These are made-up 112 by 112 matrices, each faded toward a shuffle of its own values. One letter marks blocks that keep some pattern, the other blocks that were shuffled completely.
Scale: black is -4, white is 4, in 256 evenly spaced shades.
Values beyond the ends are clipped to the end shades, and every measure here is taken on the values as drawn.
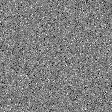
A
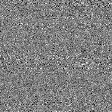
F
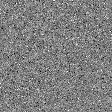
A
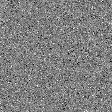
A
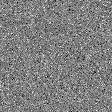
A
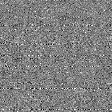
F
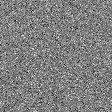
A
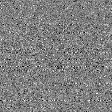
F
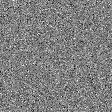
A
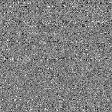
F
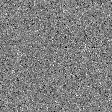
A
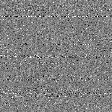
F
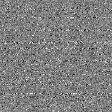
F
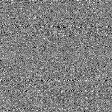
F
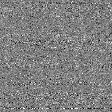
F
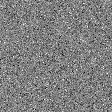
A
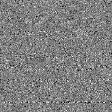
F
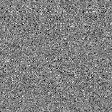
F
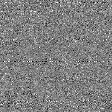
F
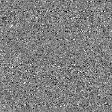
F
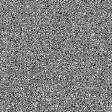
F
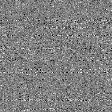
F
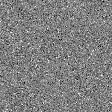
A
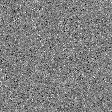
A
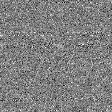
F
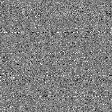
F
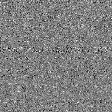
F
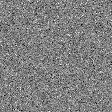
A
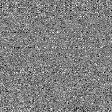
F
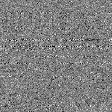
F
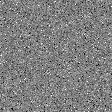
A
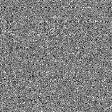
F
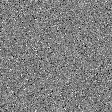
A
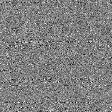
F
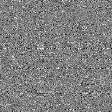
F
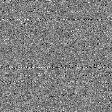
F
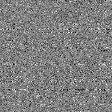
F
